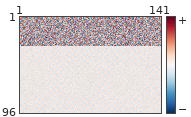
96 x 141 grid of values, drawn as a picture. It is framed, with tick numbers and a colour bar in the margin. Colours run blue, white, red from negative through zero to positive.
Average level on the scale: 50%. Slope: none. Grain: checkered. Seam: horizontal, 30% of the way down, the bottom part calmer.
